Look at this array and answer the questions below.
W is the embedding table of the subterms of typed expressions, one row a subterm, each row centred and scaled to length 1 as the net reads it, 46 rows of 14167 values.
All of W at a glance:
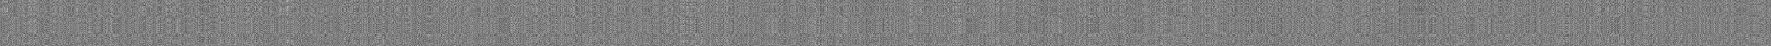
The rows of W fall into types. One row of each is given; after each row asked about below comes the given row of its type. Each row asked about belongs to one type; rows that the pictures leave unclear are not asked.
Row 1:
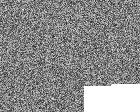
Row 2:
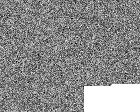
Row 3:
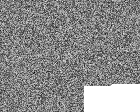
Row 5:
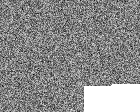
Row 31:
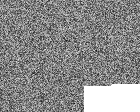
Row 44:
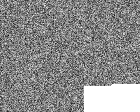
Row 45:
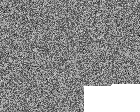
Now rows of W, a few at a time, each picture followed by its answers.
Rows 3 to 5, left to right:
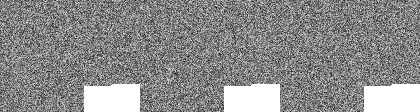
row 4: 31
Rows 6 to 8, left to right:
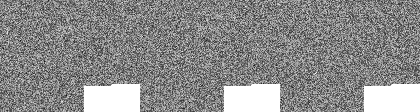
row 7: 1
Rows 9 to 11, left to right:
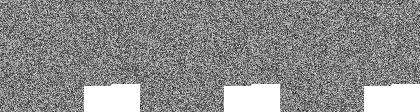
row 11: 2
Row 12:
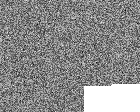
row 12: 1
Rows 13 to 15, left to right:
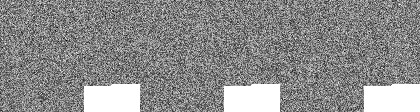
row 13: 31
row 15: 44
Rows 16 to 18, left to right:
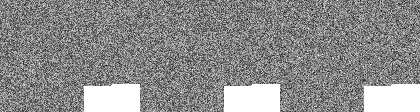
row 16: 44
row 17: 5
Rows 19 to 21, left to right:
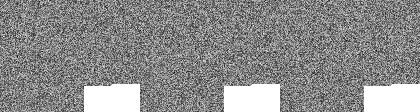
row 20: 3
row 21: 31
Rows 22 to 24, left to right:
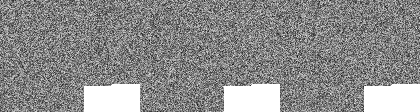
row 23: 1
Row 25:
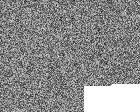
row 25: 3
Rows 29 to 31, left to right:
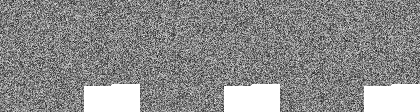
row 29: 1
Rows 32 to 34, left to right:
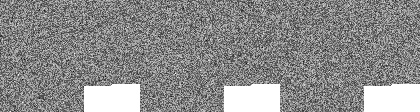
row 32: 31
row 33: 3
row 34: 44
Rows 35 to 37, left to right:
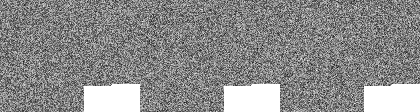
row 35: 44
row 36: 45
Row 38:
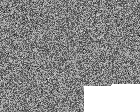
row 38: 45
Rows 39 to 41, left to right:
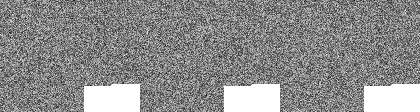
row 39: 2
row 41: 3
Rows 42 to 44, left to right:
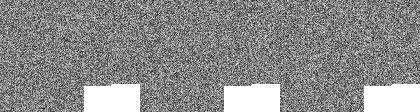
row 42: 1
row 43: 5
